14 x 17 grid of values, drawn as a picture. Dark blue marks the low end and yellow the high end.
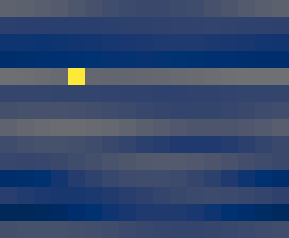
On average the colour sits 20% of the way up the scale. There is no overall slope. A single lone cell is far higher than the cells round it. The top left is the roughest part. The grain runs across in streaks. The values are skewed, with a long tail toward high values.
